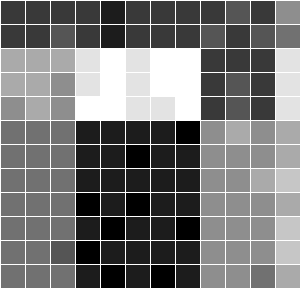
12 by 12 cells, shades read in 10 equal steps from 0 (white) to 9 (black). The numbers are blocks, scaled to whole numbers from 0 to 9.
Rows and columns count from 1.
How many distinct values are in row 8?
5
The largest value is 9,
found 9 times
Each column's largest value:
7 7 7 9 9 9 9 9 7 7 7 5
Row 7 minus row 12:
0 0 0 0 -1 1 -1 0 0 0 -1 0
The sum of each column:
59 58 60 74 74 75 72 72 62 59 62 30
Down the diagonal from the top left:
7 7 3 1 0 8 8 8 4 4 4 3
